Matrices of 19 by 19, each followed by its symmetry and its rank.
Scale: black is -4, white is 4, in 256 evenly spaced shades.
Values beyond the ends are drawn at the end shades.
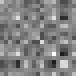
symmetric, rank three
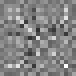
symmetric, rank three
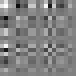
symmetric, rank one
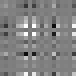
symmetric, rank one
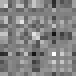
symmetric, rank three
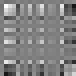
symmetric, rank one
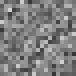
symmetric, full rank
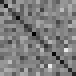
symmetric, full rank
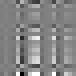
neither, rank one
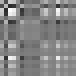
symmetric, rank one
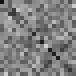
symmetric, full rank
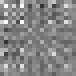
symmetric, rank three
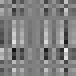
neither, rank one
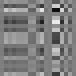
neither, rank one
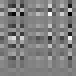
neither, rank one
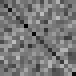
symmetric, full rank
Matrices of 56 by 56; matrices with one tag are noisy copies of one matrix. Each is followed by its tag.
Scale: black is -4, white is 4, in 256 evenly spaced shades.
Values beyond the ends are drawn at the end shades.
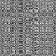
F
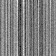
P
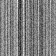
P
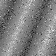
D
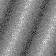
D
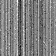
P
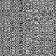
F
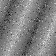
D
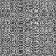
F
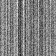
P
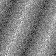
D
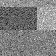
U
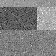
U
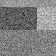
U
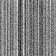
P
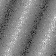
D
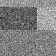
U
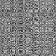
F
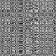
F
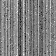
P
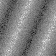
D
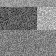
U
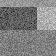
U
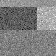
U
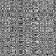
F
